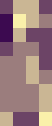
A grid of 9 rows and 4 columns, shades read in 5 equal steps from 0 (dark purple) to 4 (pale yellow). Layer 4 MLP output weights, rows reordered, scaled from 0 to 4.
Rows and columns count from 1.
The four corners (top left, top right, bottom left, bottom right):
1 1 3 4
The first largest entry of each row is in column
2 2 2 2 3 3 4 4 4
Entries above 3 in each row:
0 1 0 0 0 0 0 0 1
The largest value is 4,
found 2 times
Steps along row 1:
up same down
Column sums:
13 21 20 18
